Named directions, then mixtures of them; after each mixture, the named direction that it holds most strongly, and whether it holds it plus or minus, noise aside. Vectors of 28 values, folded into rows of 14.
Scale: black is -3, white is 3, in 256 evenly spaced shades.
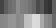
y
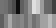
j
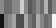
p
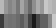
y, minus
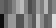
p, plus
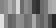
j, minus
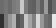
p, plus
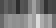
y, plus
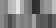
j, minus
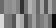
p, minus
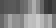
y, plus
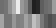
j, minus
